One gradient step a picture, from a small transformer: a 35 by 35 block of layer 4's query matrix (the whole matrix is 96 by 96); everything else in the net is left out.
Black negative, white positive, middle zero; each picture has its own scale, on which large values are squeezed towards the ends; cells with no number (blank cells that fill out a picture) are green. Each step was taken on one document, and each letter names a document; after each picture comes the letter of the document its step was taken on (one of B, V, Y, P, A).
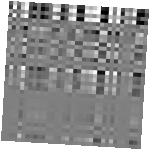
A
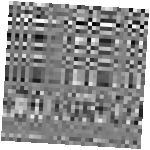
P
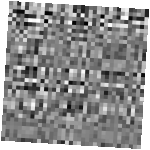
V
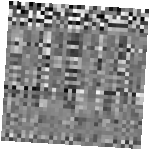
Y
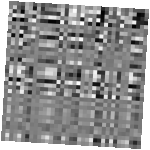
A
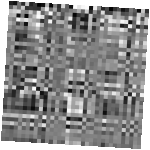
V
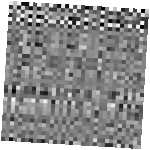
Y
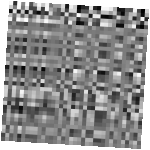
P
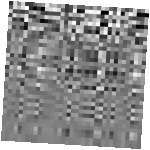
A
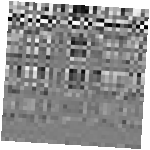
V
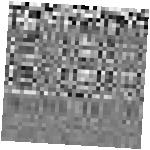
V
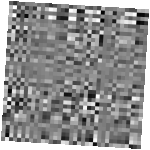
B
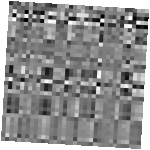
B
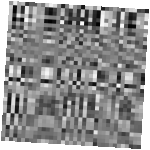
B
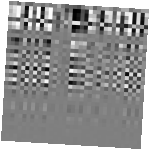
Y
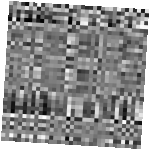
Y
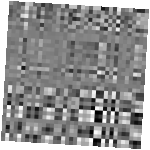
A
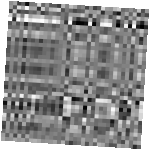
P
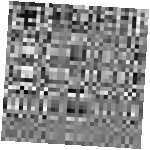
V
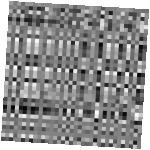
Y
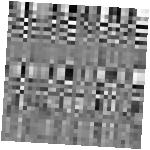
A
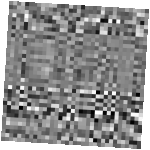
A
